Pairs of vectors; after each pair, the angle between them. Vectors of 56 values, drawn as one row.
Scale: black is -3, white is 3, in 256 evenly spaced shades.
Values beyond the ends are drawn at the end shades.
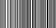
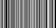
partly opposed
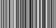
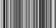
orthogonal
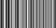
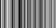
partly opposed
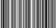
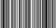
nearly parallel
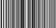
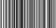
partly aligned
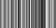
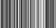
nearly opposite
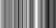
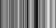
nearly opposite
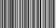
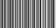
nearly parallel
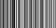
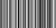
orthogonal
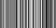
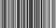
nearly opposite
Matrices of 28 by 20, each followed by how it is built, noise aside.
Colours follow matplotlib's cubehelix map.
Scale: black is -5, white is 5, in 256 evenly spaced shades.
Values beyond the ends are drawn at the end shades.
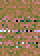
uneven rows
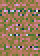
uneven rows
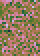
noise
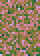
noise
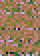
uneven rows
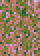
noise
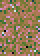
noise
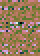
uneven rows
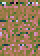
uneven rows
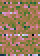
uneven rows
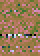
uneven rows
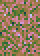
noise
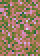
noise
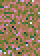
noise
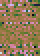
uneven rows
